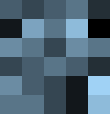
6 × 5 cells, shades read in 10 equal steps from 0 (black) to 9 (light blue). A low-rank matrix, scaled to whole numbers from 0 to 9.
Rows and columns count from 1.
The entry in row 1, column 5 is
2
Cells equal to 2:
2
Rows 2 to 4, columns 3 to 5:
5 8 0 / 3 6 5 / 5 4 2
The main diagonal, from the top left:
4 7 3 4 9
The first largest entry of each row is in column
4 4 1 3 5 5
